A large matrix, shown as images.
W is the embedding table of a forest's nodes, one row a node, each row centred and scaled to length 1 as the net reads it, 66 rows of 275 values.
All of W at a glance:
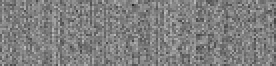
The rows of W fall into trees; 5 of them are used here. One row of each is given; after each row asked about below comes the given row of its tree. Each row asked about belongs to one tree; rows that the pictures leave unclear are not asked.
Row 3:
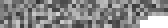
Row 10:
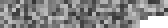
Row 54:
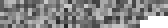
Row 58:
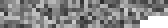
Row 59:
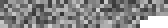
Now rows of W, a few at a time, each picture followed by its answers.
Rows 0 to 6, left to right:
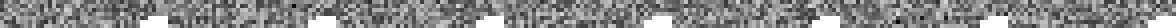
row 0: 59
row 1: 3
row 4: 54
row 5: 54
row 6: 58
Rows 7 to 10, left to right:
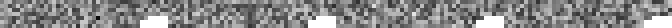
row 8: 58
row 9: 54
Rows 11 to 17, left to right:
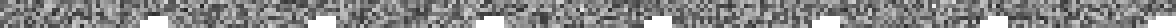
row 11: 10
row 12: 59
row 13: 10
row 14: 59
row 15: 3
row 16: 54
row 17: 3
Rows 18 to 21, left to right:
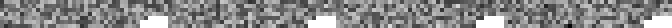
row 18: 58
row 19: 59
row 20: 59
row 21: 59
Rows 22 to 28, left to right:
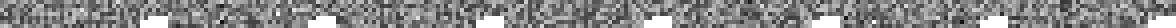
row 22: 3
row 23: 58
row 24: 3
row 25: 10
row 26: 10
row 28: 3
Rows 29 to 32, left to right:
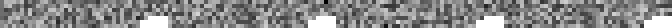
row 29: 54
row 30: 58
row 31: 3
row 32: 58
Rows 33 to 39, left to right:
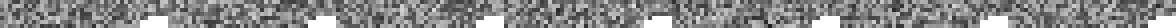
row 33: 10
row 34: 59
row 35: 59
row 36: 10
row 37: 54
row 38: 3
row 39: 59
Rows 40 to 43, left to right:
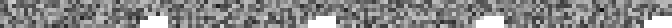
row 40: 54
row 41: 3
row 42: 3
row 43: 3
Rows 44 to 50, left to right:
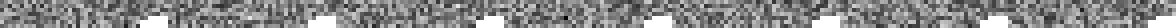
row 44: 59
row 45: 3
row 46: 59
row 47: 59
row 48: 59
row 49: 59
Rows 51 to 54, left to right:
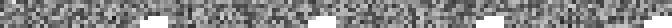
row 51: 10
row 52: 58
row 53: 59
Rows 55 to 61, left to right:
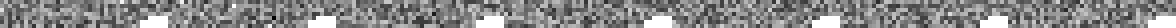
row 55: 3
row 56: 10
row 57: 58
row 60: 58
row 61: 3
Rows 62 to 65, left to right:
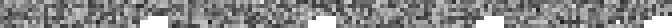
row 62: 3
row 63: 58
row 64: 54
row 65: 54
